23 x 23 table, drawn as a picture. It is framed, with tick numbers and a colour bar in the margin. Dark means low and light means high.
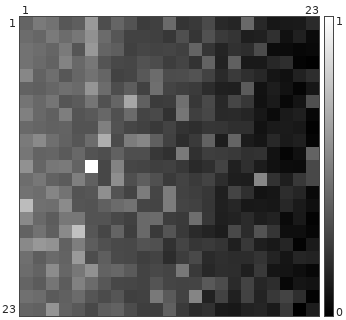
Stripes: none. Average level on the scale: 30%. Slope: up to the left. Roughest part: middle left.
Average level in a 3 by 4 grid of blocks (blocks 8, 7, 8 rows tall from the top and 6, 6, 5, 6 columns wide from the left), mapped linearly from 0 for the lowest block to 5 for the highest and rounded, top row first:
5 3 2 0 / 5 4 2 0 / 5 3 2 0
